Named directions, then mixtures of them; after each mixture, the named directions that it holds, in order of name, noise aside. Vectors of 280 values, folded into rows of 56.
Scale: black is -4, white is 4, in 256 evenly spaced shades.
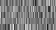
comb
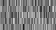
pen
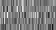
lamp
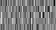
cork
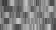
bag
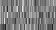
comb, lamp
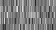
comb, lamp, pen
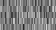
pen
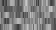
bag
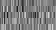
lamp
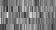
bag, comb, lamp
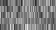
bag, comb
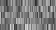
bag, comb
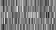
lamp, pen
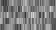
bag, cork, lamp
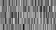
pen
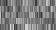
bag, comb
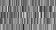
cork, lamp, pen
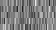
comb, lamp, pen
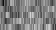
bag, pen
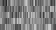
bag, cork, pen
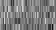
bag, lamp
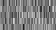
pen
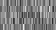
pen
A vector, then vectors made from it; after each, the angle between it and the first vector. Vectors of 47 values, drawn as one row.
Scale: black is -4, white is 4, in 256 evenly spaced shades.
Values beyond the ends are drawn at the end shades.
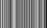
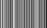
nearly parallel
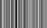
orthogonal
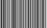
nearly opposite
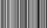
orthogonal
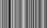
partly aligned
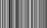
partly aligned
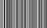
partly aligned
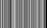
nearly parallel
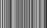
nearly parallel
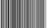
partly opposed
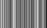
nearly parallel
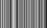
nearly parallel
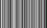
nearly parallel
